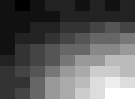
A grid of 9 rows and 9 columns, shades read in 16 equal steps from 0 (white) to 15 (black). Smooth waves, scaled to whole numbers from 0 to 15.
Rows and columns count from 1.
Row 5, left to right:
14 12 11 10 9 9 7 7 6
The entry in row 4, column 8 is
9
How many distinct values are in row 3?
5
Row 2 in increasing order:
13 13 13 13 13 14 14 14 14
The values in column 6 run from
3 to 14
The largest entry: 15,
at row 1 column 2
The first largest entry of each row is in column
2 1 1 1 1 1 1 1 1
